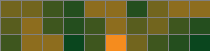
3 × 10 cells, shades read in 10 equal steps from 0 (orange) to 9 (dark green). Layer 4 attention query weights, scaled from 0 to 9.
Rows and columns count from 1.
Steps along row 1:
same up up down same up down down same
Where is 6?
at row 2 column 1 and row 2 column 7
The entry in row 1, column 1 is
5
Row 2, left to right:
6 4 7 8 7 4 6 5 7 8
